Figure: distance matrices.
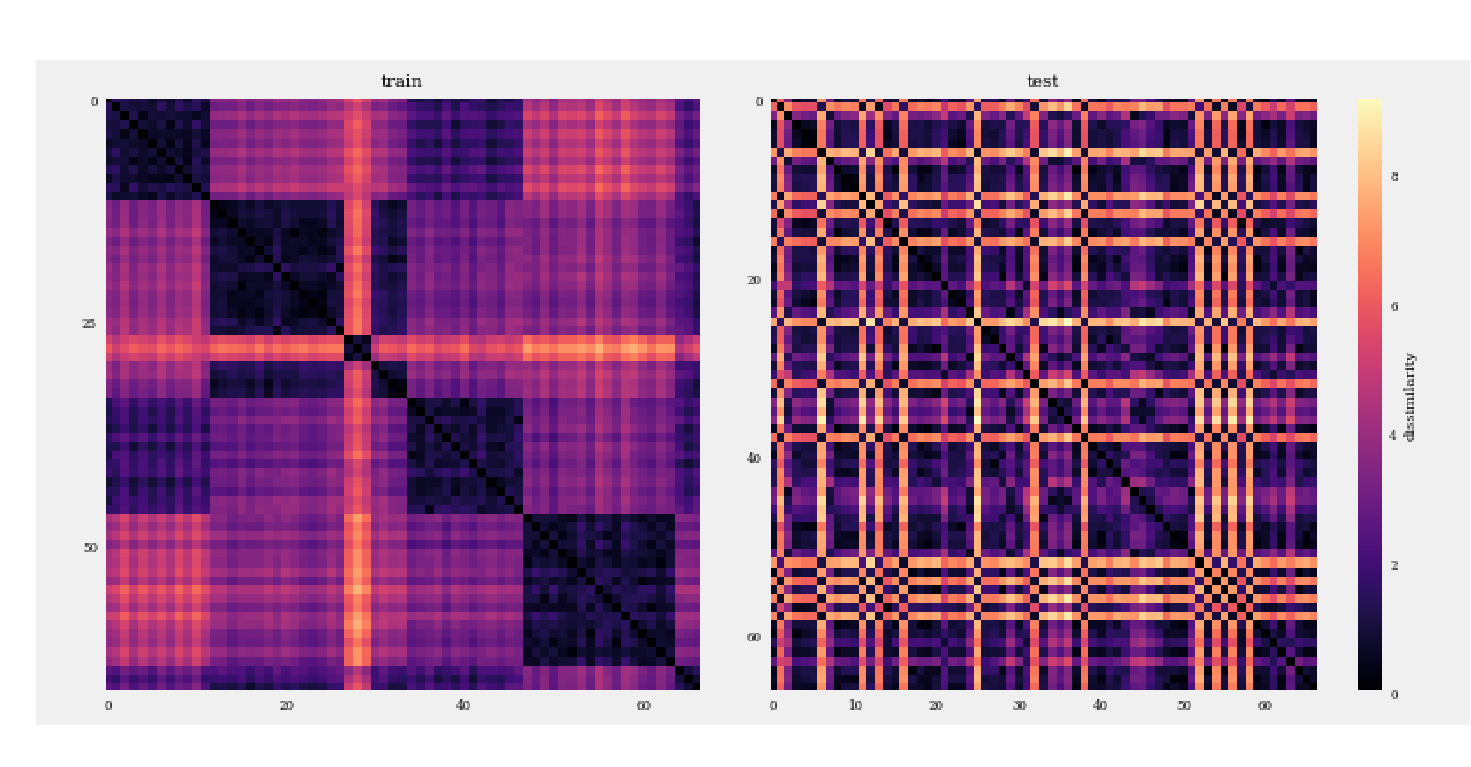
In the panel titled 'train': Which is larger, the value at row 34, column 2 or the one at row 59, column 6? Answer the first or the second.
the second
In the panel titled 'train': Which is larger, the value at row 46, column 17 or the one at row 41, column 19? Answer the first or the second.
the first
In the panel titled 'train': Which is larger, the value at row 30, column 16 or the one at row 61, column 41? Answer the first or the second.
the second
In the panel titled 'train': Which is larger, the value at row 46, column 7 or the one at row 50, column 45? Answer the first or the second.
the second
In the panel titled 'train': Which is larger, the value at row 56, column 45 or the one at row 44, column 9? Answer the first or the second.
the first
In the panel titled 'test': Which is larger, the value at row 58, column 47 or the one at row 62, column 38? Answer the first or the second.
the first
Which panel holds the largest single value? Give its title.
test
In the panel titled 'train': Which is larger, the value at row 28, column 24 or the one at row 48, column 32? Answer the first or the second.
the first
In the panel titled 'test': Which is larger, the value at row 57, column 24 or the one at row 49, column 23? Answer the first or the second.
the first
